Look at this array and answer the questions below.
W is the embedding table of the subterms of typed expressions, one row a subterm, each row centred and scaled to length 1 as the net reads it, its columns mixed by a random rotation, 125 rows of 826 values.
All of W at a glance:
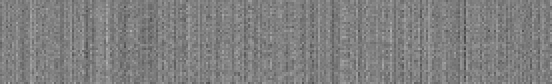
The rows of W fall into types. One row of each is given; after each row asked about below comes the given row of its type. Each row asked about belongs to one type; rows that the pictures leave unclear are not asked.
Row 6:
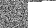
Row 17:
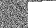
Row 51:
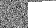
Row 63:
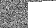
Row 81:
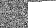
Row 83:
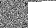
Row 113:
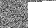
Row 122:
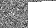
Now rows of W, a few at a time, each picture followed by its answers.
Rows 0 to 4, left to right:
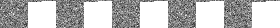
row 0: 122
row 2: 81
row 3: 83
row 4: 113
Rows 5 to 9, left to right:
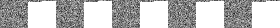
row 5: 81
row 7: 81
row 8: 17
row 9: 63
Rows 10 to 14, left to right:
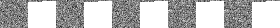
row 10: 17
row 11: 51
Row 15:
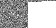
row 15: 83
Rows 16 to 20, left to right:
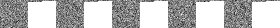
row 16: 113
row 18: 6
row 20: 17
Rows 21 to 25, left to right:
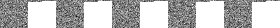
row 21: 81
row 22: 113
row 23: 81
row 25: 6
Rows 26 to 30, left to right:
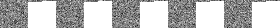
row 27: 6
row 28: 63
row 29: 63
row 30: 63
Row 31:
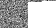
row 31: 6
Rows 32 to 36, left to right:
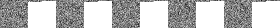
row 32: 81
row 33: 122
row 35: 17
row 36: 17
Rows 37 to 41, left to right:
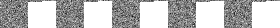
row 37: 51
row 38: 6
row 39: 113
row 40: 81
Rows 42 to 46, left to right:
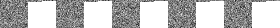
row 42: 63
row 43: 81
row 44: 122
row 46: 51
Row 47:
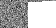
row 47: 51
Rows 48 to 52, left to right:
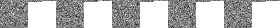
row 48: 122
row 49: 113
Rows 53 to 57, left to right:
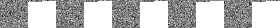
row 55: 6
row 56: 51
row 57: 83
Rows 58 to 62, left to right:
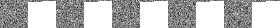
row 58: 81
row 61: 17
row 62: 122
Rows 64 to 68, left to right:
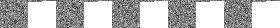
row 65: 122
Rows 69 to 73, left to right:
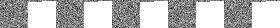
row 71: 51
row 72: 63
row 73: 63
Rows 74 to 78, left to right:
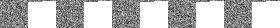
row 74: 17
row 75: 6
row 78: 63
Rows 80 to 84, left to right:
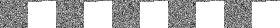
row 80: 83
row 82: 17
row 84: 17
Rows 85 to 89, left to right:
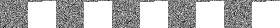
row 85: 51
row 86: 63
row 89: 17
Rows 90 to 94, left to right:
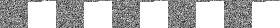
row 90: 6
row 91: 81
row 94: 81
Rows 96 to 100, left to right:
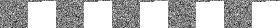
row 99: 113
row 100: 122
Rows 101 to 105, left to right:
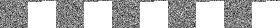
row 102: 17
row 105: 63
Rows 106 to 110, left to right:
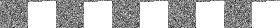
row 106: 17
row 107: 83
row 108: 83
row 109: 51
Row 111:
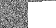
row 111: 51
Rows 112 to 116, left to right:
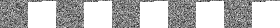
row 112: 122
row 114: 81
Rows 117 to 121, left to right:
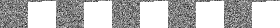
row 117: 81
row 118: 113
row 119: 17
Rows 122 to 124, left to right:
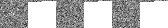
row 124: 6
